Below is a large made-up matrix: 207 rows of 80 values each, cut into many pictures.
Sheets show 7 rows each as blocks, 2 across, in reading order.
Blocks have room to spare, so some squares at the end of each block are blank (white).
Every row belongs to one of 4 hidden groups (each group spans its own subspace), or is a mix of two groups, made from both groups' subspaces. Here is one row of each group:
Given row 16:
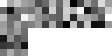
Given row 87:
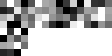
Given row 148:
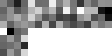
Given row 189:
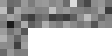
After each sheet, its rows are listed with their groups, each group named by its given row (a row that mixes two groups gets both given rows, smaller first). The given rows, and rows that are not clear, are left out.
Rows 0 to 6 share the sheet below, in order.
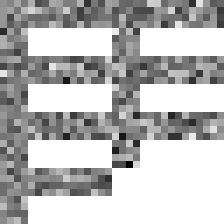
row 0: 87 and 148
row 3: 87
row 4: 16
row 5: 87
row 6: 87 and 148
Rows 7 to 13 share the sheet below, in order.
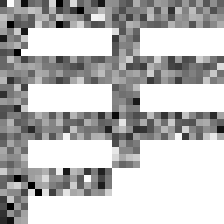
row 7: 87
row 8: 148
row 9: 87
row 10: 189
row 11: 16
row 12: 16
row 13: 16
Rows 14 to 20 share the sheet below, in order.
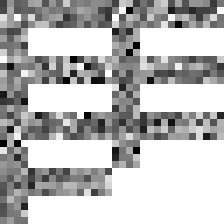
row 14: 148
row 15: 87 and 189
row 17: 148
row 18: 87
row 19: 148
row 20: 148
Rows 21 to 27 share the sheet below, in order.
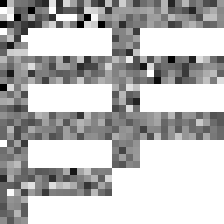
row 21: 87
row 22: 87
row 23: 87 and 148
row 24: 189
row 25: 87
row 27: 189
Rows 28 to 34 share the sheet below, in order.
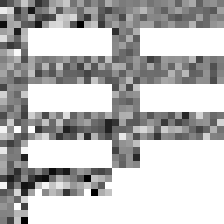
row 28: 87
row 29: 87
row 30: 148
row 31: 87
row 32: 148
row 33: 189
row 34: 148 and 189
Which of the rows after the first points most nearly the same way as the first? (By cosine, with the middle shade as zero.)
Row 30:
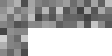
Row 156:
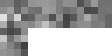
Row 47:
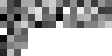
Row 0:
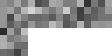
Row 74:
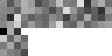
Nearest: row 0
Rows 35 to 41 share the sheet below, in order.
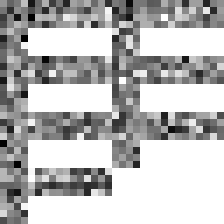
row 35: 148
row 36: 148 and 189
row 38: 189
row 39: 87
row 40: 87
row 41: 148
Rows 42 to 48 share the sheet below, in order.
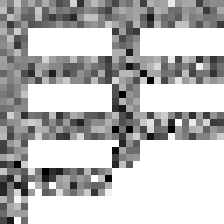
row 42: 189
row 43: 189
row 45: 16
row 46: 87
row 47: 148
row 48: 189
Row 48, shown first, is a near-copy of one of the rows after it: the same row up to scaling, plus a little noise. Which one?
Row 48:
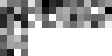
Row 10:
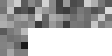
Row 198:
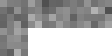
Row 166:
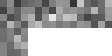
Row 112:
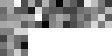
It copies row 198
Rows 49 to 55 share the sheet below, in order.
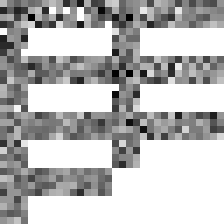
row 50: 148
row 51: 87
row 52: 148
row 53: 87
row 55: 87
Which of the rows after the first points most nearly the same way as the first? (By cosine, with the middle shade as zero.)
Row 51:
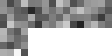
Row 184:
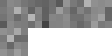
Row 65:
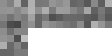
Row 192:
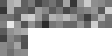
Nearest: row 184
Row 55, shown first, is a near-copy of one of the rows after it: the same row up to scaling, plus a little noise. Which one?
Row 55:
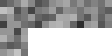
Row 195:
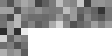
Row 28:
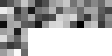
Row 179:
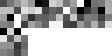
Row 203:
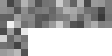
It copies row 28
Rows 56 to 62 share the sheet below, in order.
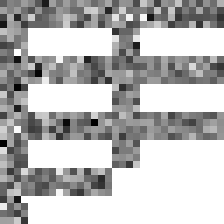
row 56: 87 and 189
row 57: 148
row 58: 189
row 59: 148
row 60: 148 and 189
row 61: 87
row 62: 87
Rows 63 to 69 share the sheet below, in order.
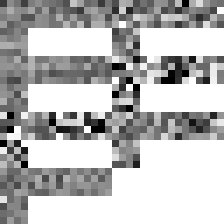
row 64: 189
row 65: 148
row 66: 87
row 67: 87
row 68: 148 and 189
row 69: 148
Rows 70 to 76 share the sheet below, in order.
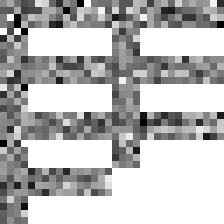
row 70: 87
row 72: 87
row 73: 189
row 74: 87
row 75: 148
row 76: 148
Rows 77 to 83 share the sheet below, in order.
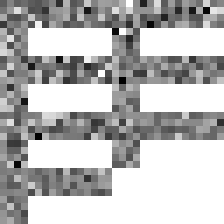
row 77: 16
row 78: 148 and 189
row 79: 16 and 189
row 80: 189
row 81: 148 and 189
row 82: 189
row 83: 16
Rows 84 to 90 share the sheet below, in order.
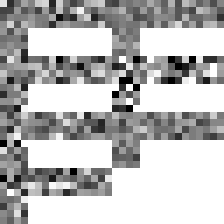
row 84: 87
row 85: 16
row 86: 87
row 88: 87
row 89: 16
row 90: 189
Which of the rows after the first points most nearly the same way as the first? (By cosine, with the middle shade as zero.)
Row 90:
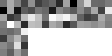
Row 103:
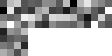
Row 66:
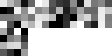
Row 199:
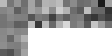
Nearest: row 103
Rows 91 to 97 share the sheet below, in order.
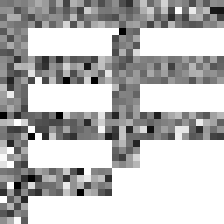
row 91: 16
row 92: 148
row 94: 148
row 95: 16
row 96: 87 and 189
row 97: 87
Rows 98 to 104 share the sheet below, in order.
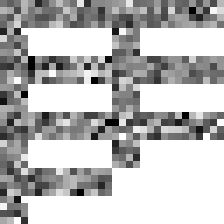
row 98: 87
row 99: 148
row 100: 148
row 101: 87 and 189
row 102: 189
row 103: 189
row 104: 87
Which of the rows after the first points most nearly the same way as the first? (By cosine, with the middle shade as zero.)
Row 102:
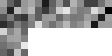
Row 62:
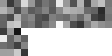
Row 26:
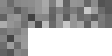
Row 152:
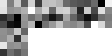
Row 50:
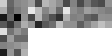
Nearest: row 50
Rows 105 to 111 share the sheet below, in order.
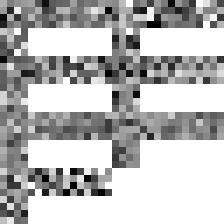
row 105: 189
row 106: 189
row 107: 16
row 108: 148
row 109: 148
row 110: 16
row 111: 16
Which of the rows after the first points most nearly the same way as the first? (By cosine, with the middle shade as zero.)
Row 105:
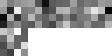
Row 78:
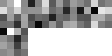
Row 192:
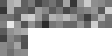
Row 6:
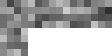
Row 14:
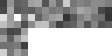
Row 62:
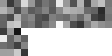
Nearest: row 6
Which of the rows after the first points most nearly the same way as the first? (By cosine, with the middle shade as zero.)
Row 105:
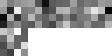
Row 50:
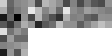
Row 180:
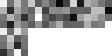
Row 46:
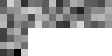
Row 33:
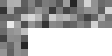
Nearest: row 180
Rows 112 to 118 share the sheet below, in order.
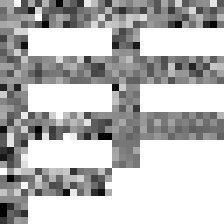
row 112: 189
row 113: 16 and 148
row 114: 87 and 189
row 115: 148
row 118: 16
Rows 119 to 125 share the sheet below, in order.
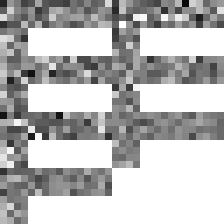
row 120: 189
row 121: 189
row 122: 87
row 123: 16
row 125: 16
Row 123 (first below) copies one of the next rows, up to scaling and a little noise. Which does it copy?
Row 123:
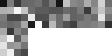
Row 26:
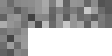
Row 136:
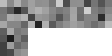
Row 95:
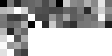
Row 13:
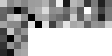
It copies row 95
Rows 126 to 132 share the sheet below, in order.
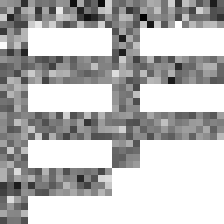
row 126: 148 and 189
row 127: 16
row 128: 189
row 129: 87 and 148
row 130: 16
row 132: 148
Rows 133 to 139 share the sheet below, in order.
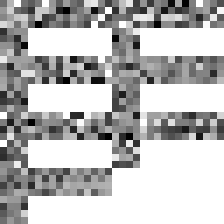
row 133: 189
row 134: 189
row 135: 16
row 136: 16
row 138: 87 and 148
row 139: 148
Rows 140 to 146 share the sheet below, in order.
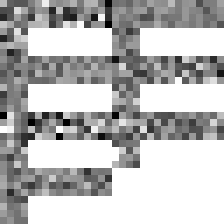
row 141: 189
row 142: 148
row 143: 16
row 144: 87 and 148
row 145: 16 and 148
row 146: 189
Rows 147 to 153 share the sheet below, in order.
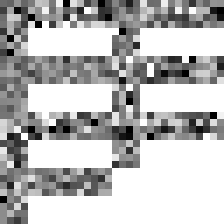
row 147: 16
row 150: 189
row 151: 189
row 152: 148
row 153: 87
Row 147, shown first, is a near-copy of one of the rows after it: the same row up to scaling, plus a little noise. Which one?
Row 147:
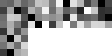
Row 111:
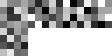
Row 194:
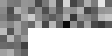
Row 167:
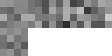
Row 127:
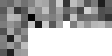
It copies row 127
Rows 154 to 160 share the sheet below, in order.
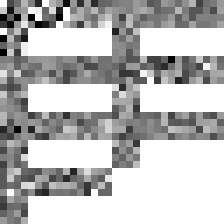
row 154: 148
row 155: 87
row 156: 148 and 189
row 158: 148
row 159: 87
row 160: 189
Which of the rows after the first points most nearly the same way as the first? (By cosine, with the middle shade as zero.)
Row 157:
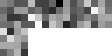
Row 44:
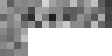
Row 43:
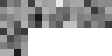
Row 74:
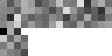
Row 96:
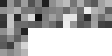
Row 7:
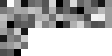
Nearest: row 7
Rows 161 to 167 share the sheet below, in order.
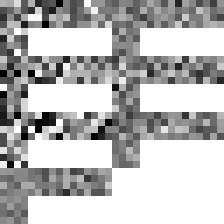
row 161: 189
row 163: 148
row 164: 148 and 189
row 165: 148 and 189
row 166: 189
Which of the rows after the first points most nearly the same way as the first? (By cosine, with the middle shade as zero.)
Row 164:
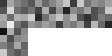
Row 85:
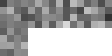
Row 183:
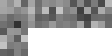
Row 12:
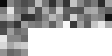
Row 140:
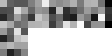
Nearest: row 183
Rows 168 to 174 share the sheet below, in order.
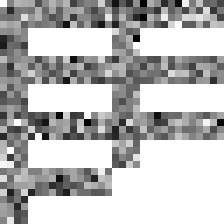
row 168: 16
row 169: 16 and 148
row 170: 16
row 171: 87
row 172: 16
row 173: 189
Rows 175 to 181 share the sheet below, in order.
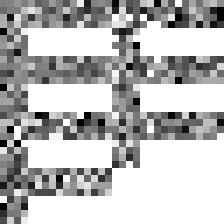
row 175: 87
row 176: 148
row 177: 87 and 148
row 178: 189
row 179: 87
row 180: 189
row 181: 148
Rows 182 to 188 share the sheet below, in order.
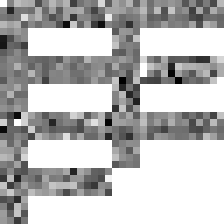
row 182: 16
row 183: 148
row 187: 148
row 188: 189
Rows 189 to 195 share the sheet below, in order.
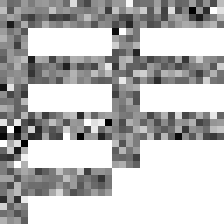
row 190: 148
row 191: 148 and 189
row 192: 189
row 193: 87 and 189
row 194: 16
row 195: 87
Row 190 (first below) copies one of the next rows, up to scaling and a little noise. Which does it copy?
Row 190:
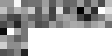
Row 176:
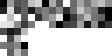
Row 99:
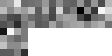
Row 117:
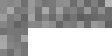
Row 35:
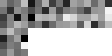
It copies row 99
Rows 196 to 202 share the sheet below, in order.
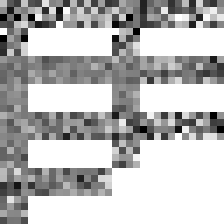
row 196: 148
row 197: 87 and 148
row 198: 189
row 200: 16
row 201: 16
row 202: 148
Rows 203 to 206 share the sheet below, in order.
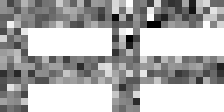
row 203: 87
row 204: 148 and 189
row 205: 148
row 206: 148
